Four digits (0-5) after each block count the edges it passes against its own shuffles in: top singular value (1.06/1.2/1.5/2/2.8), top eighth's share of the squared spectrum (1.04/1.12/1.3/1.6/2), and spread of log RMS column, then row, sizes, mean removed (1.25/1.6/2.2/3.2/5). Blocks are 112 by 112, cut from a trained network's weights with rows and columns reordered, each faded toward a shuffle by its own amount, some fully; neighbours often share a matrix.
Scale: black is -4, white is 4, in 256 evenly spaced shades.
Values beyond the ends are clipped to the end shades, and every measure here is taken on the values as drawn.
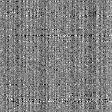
5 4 1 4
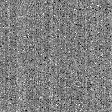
3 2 0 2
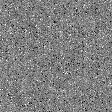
1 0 0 0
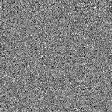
2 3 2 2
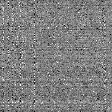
3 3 3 0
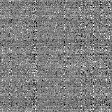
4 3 3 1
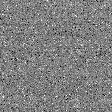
1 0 0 0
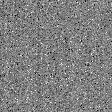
1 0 0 0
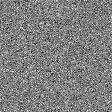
1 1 0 0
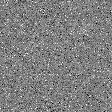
0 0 0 0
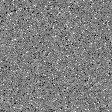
0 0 0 0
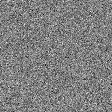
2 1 0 0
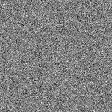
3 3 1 0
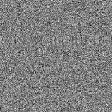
3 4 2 1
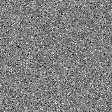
0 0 0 0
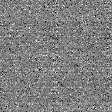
2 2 2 0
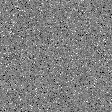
0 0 0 0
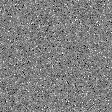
0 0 0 0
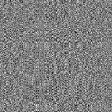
4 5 3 2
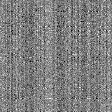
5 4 1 3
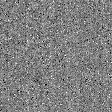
1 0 0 0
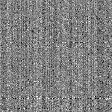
4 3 0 3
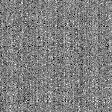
3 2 0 2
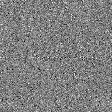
2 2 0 1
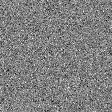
1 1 0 0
